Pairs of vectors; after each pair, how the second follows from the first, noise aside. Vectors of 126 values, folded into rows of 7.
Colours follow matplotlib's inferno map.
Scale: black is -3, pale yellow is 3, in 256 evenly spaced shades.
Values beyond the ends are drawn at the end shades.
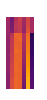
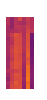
shrunk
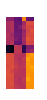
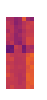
shrunk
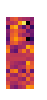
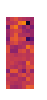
shrunk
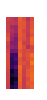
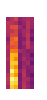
negated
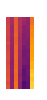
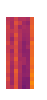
shrunk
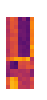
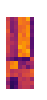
negated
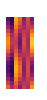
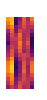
negated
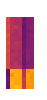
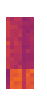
shrunk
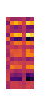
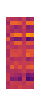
shrunk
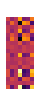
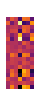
negated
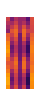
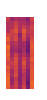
shrunk
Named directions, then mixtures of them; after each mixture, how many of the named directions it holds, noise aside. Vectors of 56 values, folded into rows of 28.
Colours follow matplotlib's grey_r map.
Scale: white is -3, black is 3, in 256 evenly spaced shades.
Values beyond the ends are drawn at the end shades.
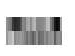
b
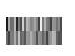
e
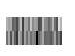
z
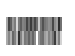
two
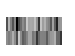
three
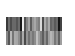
three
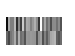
one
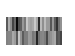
three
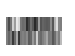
three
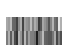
one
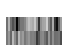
three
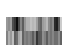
two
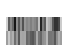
two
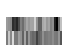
two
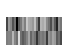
three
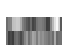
one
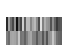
two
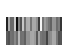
one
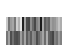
three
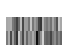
one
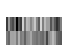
two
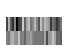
two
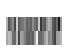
three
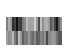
three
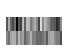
two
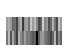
one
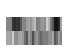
one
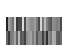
one
